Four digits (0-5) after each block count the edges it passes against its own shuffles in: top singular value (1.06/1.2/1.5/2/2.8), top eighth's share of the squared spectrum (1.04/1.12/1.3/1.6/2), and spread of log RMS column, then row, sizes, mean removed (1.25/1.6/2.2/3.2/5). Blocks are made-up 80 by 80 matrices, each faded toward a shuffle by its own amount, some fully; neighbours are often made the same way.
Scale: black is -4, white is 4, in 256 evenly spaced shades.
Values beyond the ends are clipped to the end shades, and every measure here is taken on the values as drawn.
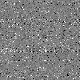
3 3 0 2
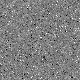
0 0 0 0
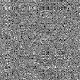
4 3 2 1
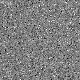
2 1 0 0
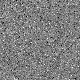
0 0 0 0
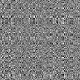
5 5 3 3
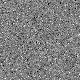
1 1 0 0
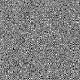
4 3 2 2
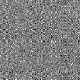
4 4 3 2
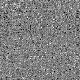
3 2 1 1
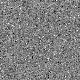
2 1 0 0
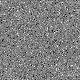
1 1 0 0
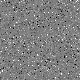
0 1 0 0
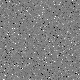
0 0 0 0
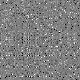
4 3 1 2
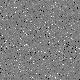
0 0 0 0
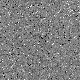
1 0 0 0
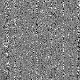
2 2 3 0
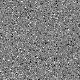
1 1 2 0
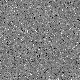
0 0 0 0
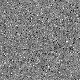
3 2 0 0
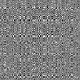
5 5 3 3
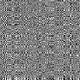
5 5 3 3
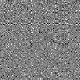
4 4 2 2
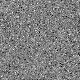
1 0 0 0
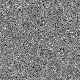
1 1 0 0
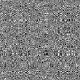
4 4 3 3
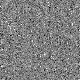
2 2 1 0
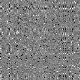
4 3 2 2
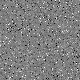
0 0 0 0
